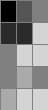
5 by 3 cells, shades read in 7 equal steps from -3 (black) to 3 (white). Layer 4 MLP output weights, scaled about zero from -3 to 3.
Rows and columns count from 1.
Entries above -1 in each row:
1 1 3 3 3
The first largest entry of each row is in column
3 3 2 2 2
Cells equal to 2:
5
